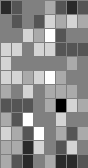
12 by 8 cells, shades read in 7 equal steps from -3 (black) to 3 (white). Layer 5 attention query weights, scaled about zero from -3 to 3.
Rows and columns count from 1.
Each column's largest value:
2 2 3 3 3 2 2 1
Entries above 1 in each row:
0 2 2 4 1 4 1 1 2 2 2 0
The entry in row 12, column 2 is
-1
